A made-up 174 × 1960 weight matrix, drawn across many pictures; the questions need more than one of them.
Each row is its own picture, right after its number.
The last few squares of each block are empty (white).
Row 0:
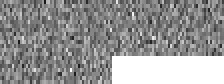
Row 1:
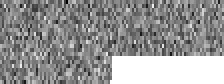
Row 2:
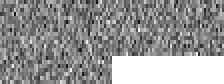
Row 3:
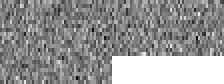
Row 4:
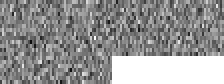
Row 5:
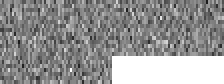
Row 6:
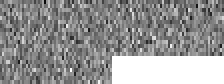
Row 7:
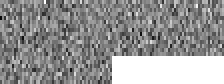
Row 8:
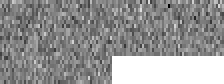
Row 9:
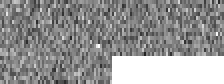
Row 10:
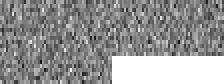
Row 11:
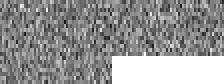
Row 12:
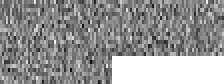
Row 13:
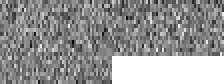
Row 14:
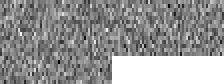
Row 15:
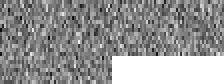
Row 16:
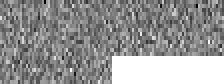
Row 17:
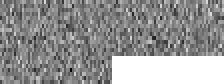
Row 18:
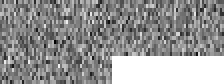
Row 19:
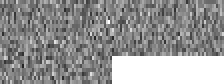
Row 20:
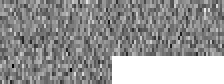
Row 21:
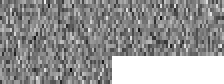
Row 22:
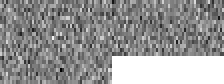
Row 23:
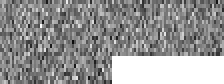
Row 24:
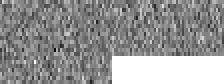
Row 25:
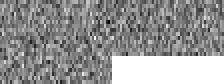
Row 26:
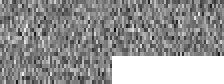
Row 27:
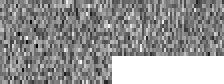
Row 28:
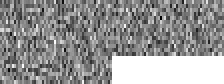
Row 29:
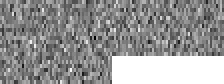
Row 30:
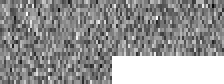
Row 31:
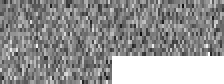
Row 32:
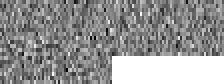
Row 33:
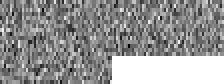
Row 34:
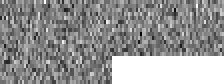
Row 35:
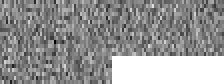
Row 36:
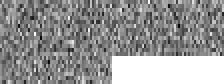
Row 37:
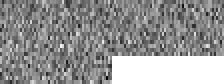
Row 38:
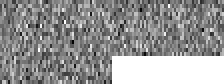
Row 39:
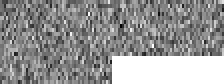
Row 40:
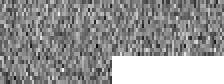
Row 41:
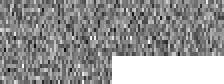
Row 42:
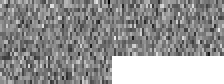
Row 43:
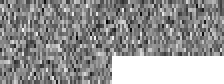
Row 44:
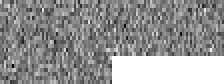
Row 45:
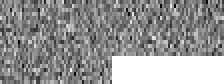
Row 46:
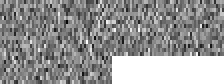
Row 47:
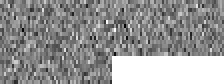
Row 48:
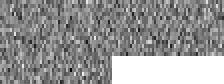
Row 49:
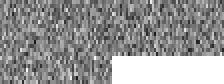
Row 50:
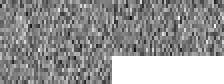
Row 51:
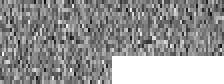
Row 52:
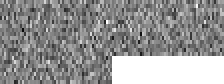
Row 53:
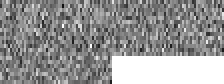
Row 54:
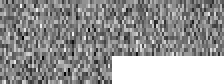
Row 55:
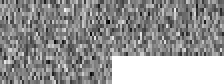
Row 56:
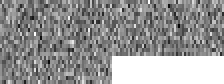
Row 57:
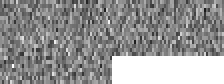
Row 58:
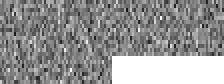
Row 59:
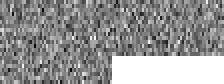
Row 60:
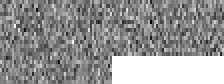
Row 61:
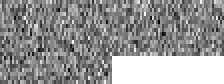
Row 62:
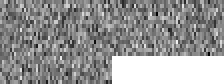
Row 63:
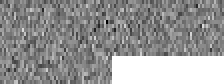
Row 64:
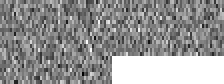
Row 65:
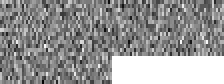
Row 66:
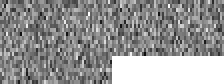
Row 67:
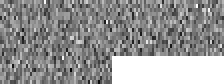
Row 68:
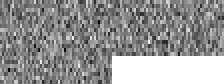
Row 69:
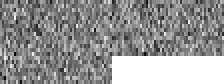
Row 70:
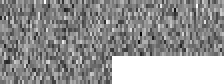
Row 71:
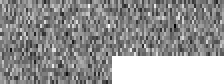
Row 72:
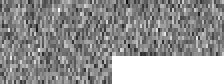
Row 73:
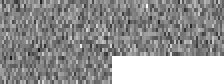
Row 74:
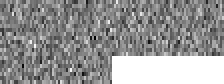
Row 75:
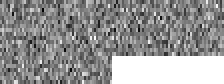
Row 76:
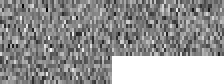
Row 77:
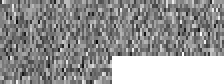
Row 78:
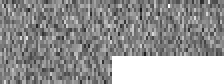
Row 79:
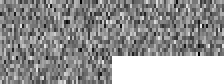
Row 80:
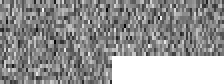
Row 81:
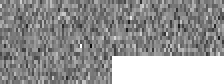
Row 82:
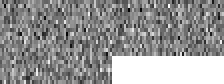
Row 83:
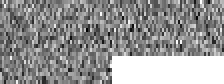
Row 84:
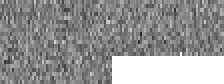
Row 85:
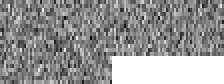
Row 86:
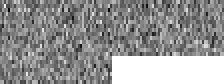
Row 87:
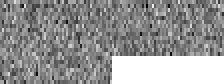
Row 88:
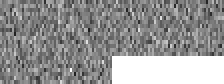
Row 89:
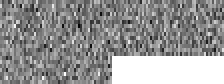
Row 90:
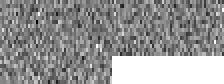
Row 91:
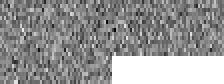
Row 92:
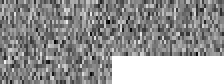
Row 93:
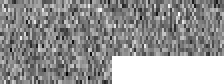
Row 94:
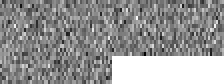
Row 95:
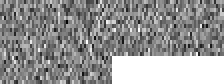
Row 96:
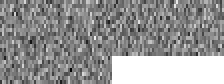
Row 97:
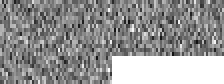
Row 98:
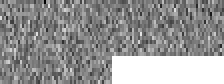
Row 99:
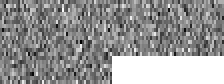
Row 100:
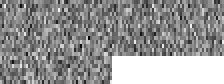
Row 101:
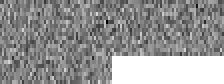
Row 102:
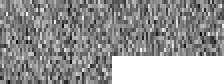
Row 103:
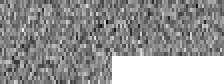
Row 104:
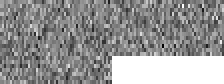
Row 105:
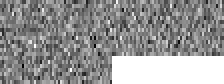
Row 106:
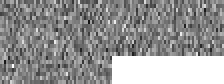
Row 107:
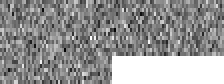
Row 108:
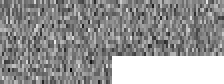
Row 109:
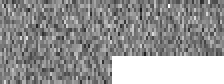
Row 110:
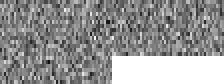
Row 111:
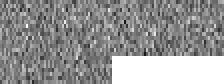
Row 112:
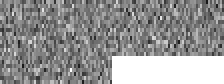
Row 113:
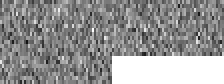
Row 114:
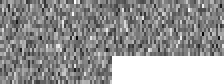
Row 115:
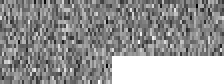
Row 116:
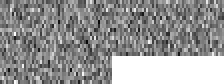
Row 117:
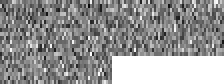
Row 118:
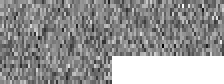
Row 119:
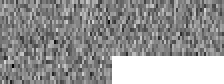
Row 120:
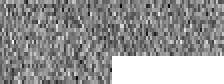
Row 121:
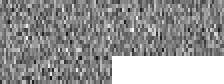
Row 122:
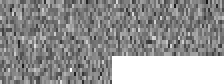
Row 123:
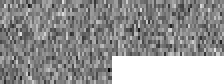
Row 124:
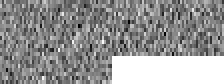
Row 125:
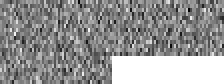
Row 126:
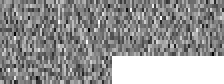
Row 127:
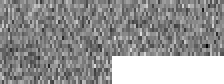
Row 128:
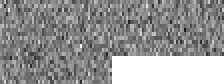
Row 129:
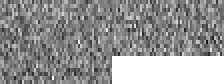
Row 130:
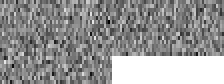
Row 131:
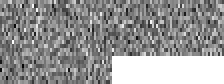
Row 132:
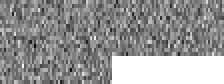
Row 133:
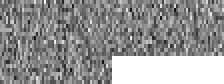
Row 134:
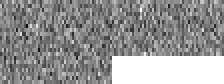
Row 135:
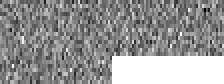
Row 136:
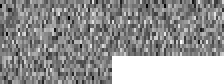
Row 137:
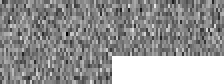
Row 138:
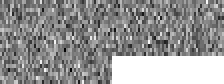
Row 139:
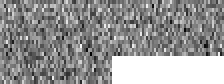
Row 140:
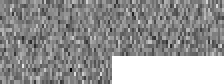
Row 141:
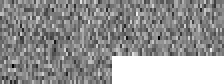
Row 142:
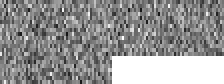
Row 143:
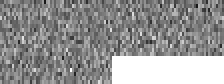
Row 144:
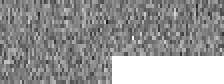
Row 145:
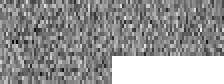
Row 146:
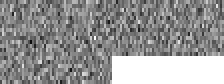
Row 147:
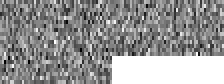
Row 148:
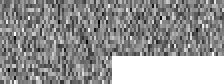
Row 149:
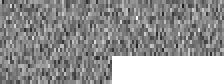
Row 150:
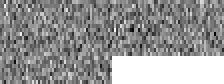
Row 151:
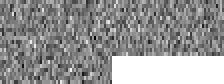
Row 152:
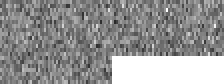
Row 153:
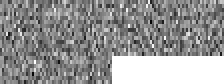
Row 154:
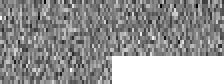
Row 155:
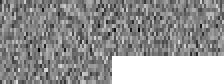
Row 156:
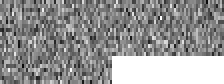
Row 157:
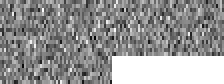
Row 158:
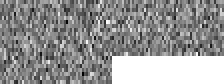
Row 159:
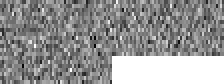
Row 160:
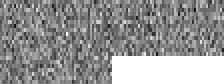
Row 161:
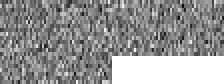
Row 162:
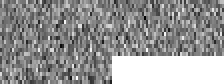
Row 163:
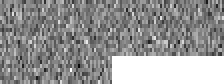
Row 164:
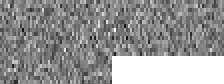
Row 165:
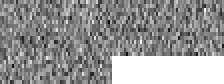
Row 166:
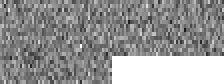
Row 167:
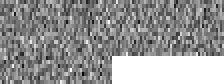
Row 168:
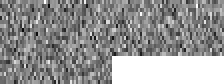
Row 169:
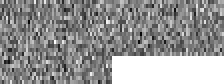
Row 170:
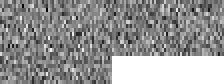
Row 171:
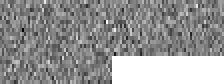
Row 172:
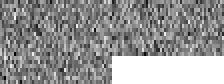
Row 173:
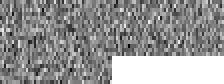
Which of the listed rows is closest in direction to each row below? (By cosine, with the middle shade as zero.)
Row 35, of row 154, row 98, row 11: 98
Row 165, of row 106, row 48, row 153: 48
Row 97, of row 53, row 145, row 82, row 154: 82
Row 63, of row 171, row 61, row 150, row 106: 106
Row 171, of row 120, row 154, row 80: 80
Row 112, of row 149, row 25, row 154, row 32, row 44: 154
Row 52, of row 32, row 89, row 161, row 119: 32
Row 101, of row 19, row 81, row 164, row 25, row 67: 25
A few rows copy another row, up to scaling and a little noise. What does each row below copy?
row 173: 33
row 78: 109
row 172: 69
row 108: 12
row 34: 70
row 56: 36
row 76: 170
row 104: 118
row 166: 128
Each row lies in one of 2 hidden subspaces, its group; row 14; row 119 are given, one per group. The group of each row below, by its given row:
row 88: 119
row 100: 14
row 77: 14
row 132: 119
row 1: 14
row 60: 14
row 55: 119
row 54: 14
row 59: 119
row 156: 119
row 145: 14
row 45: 119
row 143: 119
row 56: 14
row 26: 14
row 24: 14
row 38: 14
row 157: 119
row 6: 119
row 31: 14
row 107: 119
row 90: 14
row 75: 119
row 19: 119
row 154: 119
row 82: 14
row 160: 14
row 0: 119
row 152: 14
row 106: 119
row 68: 119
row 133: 119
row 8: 14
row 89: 14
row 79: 119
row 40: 14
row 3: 14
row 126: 119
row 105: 119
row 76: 14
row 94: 14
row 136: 14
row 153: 14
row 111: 14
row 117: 14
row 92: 119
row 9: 14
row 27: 14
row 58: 119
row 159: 119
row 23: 14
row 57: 119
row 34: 119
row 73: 14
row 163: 119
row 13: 14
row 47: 119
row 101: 119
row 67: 119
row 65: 14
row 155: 119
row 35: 119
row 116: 119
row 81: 14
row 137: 14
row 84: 119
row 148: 119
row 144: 119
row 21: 119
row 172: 14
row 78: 14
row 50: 14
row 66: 14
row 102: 14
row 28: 119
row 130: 119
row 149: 14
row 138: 119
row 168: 119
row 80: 119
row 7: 119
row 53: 14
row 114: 119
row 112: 119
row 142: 14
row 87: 14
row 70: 119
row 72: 14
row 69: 14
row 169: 119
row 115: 119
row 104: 14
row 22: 14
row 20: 119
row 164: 119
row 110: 119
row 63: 119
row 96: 119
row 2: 119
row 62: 14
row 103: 119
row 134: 14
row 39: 14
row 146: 119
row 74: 119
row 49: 14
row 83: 14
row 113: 14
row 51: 119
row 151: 119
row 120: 14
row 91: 119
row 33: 119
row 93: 14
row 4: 119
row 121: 14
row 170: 14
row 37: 14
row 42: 14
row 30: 14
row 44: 119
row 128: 14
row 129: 14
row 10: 119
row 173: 119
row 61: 14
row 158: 119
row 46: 119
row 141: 119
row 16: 119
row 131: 14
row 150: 14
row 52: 119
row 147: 119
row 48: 119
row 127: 14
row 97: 14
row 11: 14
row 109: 14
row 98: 119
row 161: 14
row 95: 119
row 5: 119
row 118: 14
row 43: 119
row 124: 14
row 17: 119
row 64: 119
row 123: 14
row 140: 119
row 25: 119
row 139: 14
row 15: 14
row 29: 119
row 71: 14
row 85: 119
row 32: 119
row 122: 119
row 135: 119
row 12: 119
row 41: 119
